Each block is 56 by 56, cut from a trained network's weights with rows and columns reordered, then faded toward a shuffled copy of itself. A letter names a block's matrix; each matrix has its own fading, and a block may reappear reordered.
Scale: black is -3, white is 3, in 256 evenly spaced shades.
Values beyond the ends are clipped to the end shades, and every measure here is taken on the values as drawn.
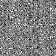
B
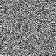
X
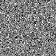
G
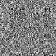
X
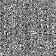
B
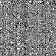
B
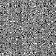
B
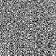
X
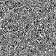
G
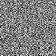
X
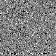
G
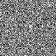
X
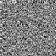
X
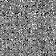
B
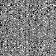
B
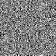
X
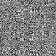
X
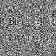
X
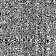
B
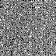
B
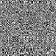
X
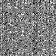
B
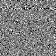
G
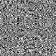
X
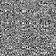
X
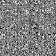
B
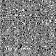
B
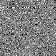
G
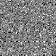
G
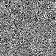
G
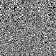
G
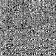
B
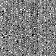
B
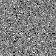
G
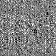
B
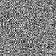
X
